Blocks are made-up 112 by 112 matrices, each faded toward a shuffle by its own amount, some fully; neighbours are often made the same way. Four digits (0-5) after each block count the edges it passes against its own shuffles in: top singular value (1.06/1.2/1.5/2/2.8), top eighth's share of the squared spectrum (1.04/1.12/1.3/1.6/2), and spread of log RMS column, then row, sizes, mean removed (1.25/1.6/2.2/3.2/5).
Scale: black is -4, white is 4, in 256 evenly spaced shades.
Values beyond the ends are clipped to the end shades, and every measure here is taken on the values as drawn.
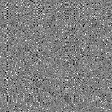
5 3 2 2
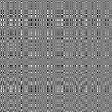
5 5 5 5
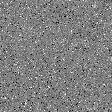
2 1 0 0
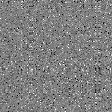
4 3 1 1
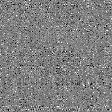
4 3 1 2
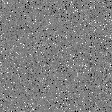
3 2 1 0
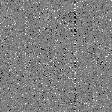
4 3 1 1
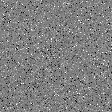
1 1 0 0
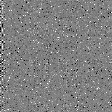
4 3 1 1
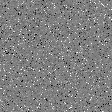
0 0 0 0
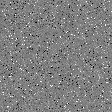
0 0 0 0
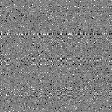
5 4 2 3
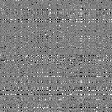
5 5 2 4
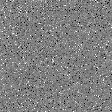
3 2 1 1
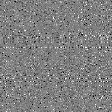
4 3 2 2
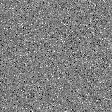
1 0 0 0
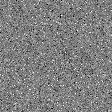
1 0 0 0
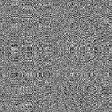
5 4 3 3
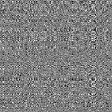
5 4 3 3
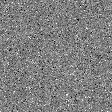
1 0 0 0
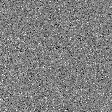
2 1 0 0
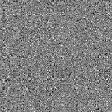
4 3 2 2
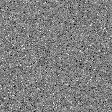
0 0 0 0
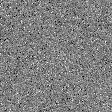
0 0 0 0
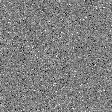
0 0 0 0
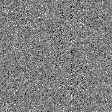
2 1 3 0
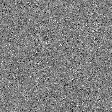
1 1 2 0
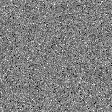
0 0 1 0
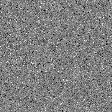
0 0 1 0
